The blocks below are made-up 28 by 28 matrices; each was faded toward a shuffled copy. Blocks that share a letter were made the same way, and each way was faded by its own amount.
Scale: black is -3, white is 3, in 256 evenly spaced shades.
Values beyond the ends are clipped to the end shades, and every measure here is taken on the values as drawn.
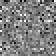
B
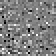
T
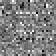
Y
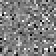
Y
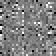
Y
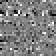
B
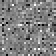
Y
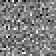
Y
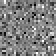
Y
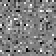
T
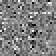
Y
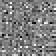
B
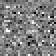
B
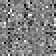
Y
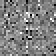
Y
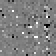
T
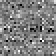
B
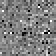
Y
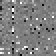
T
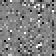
T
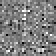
B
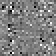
Y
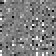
T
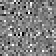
Y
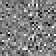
B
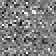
Y
